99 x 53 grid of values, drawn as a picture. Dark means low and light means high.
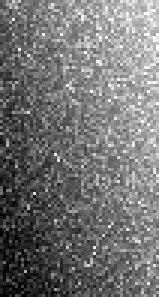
No row or column stands out. The bottom left is the ninth with the lowest average. The field climbs toward the top right. Fine speckle covers the field.
